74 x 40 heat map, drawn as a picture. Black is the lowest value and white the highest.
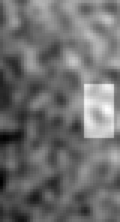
The middle right is the roughest part. An odd patch, higher than its surroundings, sits in the middle right. The middle right is the ninth with the highest average. The field is mottled with small blotches. There is an overall slope up to the top right.
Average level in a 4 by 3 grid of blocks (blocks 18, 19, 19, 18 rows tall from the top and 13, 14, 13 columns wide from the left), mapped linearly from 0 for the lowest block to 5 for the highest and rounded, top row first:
2 3 4 | 1 2 5 | 0 1 5 | 0 1 2
